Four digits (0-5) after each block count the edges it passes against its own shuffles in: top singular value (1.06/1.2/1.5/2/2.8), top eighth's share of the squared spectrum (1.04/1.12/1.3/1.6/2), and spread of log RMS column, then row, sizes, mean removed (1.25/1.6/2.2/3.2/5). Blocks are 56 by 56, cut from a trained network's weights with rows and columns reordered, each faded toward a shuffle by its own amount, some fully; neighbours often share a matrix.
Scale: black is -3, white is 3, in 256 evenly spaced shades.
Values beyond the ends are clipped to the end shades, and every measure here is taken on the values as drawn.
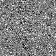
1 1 1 0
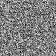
0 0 0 0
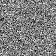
1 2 0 0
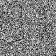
2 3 1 0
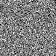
1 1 0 0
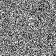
0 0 0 0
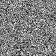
0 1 0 0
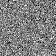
2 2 0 0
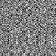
4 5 3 2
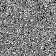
0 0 0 0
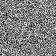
0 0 0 0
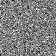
0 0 0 0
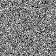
0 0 0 0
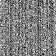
3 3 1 2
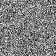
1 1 0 0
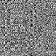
4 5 2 2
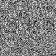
3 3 1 1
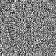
3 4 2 1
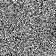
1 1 0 0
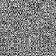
4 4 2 1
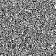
2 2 1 0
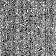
3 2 0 1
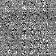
2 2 3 0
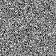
2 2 1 0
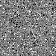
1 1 1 0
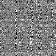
2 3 3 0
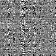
2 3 3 0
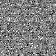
1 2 1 0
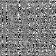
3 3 3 1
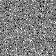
0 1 0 0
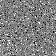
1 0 0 0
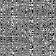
2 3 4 0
